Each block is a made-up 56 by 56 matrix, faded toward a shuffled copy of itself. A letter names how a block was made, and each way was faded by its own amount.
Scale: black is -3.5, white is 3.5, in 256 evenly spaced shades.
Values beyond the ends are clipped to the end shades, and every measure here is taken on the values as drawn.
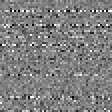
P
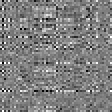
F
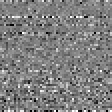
P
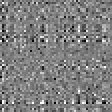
F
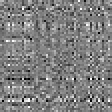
F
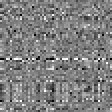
F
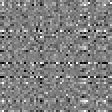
F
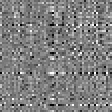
F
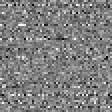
P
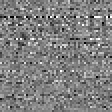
P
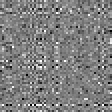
F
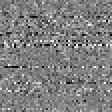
P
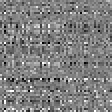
F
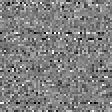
P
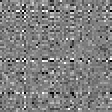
F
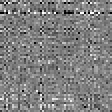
F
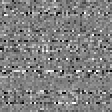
P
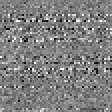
P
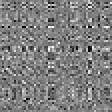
F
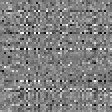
F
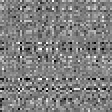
F
